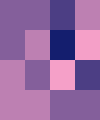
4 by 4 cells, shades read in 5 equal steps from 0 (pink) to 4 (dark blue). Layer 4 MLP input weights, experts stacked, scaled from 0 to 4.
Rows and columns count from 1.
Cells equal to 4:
1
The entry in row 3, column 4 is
3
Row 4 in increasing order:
1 1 2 2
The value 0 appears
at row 2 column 4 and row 3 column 3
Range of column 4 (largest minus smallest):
3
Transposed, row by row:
2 2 1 1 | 2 1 2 1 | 3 4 0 2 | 1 0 3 2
